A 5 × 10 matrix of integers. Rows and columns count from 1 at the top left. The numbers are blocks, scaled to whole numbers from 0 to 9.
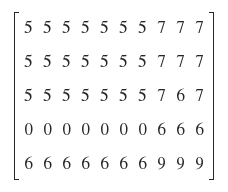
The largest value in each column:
6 6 6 6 6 6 6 9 9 9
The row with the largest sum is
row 5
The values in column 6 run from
0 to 6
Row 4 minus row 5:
-6 -6 -6 -6 -6 -6 -6 -3 -3 -3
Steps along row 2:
same same same same same same up same same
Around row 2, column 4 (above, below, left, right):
5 5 5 5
